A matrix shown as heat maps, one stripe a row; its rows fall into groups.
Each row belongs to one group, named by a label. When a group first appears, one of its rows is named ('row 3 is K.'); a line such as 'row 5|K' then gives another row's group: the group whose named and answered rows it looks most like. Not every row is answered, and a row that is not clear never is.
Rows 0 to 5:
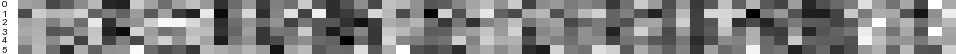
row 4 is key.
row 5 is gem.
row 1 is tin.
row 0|key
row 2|key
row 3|key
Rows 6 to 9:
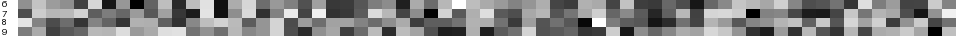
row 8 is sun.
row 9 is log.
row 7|tin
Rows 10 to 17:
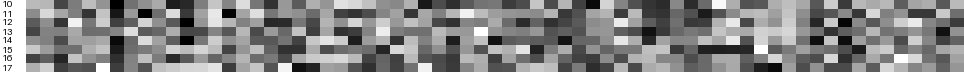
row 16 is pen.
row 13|tin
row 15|key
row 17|log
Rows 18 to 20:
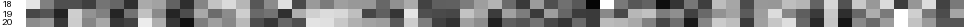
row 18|sun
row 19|pen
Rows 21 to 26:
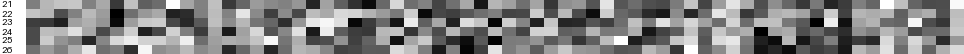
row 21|tin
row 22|sun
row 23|pen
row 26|key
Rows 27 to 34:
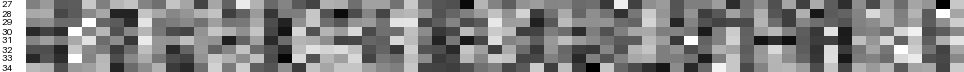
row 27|log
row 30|pen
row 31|key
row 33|pen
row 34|sun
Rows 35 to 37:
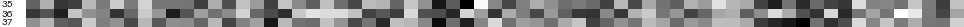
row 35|log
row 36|pen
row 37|log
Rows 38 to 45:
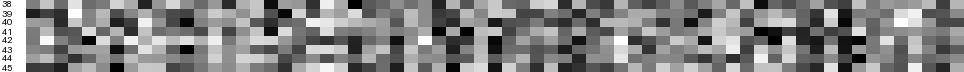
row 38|log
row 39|pen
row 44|gem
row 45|pen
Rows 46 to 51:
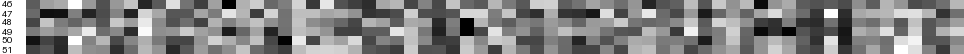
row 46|tin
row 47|pen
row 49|key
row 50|pen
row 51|pen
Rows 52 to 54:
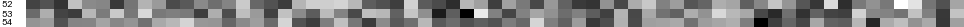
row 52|pen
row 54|log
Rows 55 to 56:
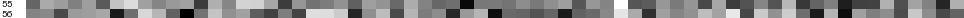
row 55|gem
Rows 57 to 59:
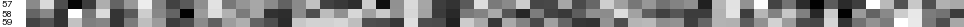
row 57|gem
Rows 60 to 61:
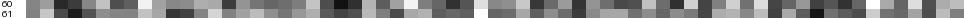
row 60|key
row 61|gem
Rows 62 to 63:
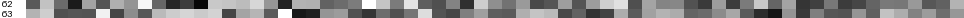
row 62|gem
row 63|log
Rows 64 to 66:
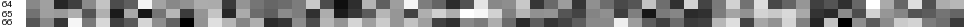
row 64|key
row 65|tin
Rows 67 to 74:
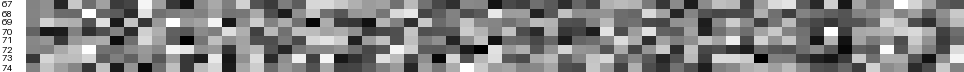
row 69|tin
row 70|pen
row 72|key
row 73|tin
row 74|tin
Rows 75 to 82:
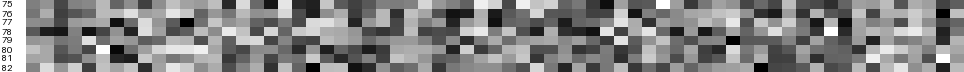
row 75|log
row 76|log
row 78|pen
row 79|log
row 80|key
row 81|key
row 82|log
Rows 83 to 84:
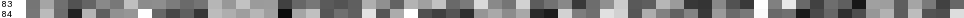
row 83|gem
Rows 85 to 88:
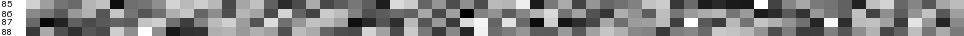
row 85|key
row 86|log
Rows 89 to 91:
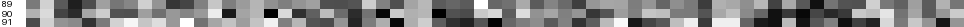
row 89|gem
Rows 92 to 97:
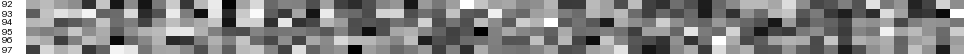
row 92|tin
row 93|tin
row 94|log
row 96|sun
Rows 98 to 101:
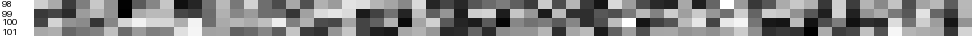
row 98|sun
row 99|pen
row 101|log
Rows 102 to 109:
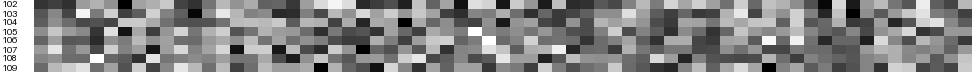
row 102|pen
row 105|tin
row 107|log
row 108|key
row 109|tin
